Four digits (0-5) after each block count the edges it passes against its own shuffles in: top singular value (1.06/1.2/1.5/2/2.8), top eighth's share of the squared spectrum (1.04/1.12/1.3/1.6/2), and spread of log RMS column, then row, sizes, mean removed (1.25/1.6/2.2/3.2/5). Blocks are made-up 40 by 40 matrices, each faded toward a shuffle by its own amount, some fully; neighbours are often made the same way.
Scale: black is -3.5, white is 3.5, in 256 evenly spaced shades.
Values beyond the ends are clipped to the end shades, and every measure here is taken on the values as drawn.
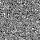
0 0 0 0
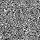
0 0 0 0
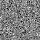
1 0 0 0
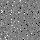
2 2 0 0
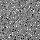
0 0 0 0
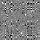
4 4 2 2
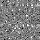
3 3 1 1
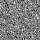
0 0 0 0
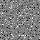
3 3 1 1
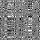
4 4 2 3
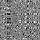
4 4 2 2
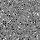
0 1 0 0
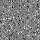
3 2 1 0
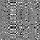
4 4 3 3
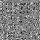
3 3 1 1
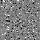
2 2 1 0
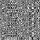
4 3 2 2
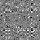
4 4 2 2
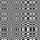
5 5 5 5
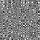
4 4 2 2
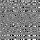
4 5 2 3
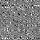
3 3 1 2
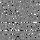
3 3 0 2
